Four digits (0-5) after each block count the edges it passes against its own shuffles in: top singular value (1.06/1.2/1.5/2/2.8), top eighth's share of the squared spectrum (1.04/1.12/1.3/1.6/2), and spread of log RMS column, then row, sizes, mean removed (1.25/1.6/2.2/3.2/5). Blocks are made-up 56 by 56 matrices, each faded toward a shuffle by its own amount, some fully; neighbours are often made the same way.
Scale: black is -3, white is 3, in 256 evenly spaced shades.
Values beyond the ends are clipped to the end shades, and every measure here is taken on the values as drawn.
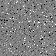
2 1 0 0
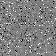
2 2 0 0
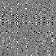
4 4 2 2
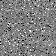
2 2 0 1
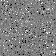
2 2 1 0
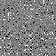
3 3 1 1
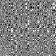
4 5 3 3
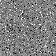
1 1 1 0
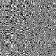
4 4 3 2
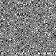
3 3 1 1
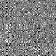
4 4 2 2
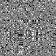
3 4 2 2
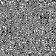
3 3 1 2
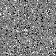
2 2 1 0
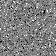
0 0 0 0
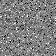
0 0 0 0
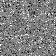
1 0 0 0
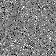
0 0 0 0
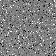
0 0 0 0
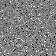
2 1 0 0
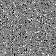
2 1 0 0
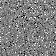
2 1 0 0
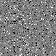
3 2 1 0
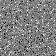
0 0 0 0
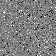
1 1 0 0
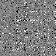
2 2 2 2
